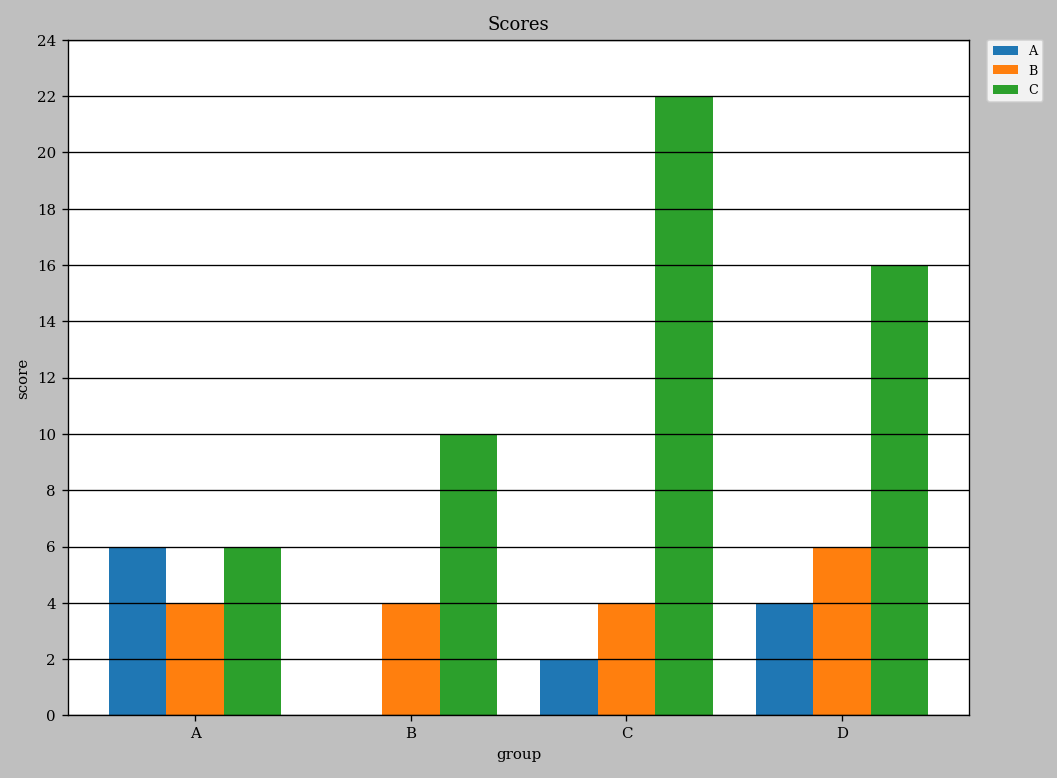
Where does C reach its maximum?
C
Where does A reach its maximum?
A
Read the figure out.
Title: Scores
x-axis: group, ticks A B C D
y-axis: score, ticks 0 2 4 6 8 10 12 14 16 18 20 22 24
Legend: A, B, C
Values:
A: 6 0 2 4
B: 4 4 4 6
C: 6 10 22 16
